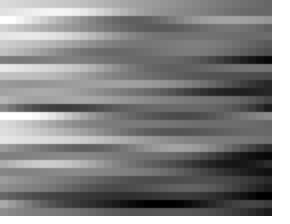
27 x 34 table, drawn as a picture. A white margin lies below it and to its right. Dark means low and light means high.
Overall the values sit about 50% of the way up the scale. Streaks run across, left to right. There is an overall slope up to the top left. The values follow a bell shape.
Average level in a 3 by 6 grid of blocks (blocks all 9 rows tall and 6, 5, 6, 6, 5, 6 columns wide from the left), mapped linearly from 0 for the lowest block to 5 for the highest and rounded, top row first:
543222 / 443221 / 322110
